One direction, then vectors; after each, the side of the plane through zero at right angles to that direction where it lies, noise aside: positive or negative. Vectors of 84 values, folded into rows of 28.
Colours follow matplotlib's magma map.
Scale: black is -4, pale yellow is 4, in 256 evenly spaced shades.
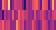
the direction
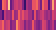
positive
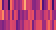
negative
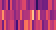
negative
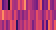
negative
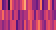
negative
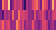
positive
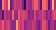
positive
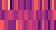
positive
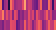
negative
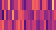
positive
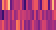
positive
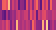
positive
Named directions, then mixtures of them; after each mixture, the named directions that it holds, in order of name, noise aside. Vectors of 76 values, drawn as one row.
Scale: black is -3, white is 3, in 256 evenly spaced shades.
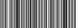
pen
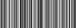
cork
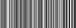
cork, pen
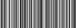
cork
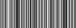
pen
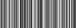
cork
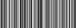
cork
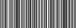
pen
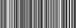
cork, pen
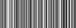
cork, pen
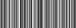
cork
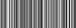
cork, pen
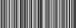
cork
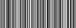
pen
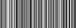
cork, pen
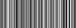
cork, pen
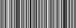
pen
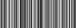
cork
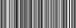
cork, pen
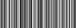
cork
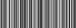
cork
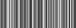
cork, pen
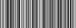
cork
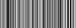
cork, pen
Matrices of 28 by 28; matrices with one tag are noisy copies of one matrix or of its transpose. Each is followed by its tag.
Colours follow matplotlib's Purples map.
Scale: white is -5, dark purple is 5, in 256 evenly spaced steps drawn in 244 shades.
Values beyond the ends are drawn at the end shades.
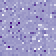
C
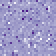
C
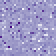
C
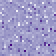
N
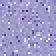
C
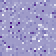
C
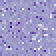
C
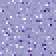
N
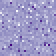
N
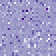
C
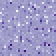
N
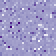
C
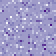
N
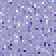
N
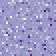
N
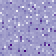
N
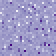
N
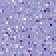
N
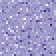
N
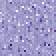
N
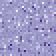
N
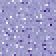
N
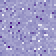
C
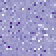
C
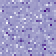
N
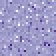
N
